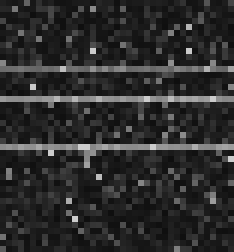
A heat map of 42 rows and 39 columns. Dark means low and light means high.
Average level on the scale: 20%. Odd lines: rows 12, 17 and 25. Slope: none. Histogram: skewed, a long tail of high values.
